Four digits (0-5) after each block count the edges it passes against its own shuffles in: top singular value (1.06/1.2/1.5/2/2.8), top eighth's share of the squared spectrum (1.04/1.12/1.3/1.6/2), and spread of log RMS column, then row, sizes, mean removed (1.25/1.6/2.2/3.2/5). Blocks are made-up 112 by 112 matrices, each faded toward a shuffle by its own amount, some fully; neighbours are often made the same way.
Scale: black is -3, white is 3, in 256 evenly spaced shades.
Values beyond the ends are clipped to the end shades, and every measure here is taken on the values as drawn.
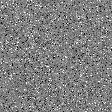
2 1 0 0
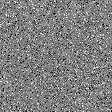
1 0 0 0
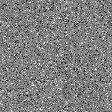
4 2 1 1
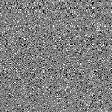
4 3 2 2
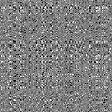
5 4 3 3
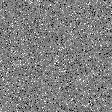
2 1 0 0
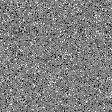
3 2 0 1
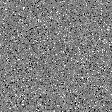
2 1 0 0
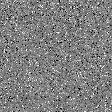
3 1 0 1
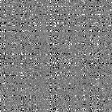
2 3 4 4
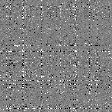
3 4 3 3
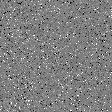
0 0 0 0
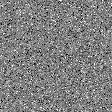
0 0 0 0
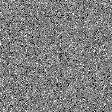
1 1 2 0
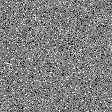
0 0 0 0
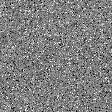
0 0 1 0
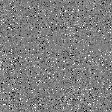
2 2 2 2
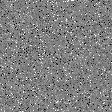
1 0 0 0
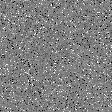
1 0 0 0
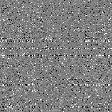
4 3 2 3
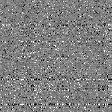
4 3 2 3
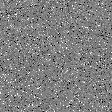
1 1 0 0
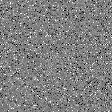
3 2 0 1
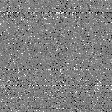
4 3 1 2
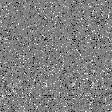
3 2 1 1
